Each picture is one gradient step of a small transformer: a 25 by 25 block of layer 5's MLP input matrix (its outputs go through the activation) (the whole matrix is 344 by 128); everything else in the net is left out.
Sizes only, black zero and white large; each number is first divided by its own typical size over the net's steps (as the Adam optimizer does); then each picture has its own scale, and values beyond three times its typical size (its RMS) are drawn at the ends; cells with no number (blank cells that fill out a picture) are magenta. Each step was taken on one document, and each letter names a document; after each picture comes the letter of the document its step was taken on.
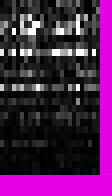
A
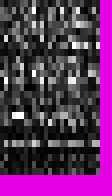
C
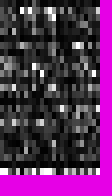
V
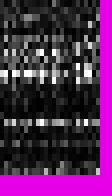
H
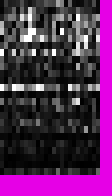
A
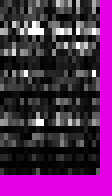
A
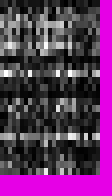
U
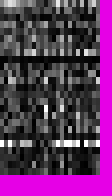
U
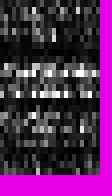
V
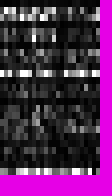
V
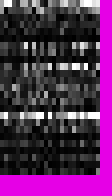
C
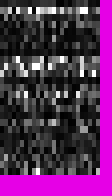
V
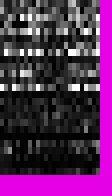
A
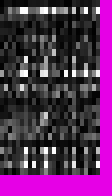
V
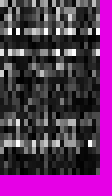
U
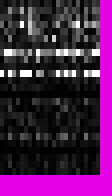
A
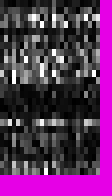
H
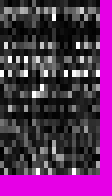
V
